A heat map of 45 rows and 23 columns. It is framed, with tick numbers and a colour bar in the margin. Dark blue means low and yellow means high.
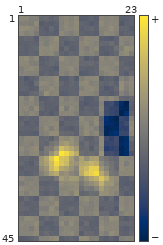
Bumps: two. Roughest part: middle right. Ninth with the lowest average: middle right. Odd patch: lower, in the middle right.
